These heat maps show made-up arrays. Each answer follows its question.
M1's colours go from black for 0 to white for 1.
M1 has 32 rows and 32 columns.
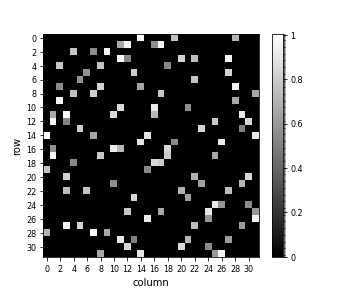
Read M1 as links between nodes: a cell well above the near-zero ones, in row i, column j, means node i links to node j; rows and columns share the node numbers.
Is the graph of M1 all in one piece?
yes
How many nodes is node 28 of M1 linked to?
3
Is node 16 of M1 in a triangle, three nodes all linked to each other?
yes
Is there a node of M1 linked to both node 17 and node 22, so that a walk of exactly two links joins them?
no
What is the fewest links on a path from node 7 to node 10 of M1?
5
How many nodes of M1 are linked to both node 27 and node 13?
2
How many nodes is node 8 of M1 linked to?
4
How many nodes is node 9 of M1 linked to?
2
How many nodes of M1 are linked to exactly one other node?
0
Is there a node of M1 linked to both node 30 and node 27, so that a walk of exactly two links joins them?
no
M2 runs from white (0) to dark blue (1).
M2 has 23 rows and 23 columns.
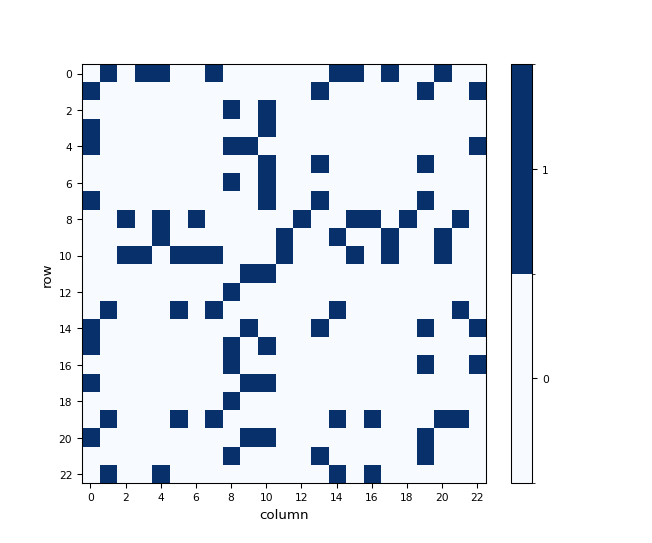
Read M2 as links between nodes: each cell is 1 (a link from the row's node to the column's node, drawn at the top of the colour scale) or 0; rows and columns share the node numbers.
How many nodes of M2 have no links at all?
0
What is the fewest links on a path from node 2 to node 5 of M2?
2
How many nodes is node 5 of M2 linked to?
3
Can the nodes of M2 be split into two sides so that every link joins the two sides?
yes
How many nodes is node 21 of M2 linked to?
3
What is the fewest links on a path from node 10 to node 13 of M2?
2
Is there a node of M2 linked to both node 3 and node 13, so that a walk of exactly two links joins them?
no
